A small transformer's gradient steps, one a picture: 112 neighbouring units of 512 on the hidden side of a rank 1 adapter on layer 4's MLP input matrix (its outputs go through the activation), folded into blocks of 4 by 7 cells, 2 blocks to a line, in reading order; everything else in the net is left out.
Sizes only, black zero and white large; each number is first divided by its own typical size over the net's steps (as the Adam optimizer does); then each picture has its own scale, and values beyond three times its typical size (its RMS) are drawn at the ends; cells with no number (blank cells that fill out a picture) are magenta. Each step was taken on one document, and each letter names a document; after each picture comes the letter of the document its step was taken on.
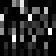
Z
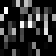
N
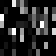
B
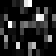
N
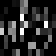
N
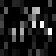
Z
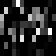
Z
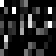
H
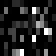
Z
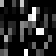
H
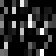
H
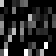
H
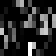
N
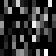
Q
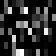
Q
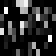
N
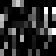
B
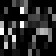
N
